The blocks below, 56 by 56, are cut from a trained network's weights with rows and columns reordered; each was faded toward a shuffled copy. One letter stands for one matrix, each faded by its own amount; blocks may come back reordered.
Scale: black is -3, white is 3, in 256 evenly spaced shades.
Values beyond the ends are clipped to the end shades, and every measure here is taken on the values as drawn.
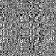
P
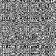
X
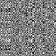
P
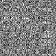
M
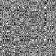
M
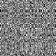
P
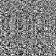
X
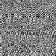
X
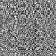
X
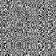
M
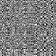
P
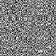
M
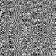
M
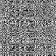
X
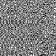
M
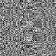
M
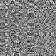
M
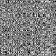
X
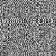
X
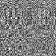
M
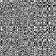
P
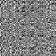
P
